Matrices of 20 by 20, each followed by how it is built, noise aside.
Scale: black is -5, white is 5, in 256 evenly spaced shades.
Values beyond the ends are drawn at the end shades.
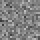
noise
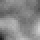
smooth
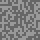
noise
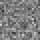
noise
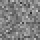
noise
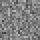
noise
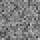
noise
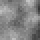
smooth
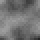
smooth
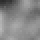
smooth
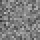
noise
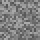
noise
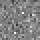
noise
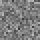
noise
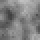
smooth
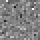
noise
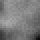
smooth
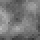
smooth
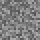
noise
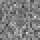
noise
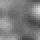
smooth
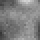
smooth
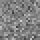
noise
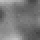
smooth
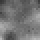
smooth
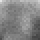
smooth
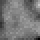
smooth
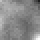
smooth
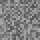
noise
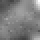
smooth
